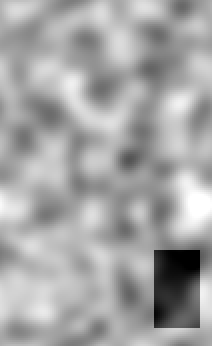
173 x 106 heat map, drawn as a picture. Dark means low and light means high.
The bottom right is the roughest part. An odd patch, lower than its surroundings, sits in the bottom right. The halves do not mirror each other. The ninth with the lowest average is the bottom right.
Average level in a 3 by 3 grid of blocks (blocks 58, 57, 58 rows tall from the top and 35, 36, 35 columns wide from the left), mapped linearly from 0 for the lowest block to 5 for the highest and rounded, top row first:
443 / 434 / 540
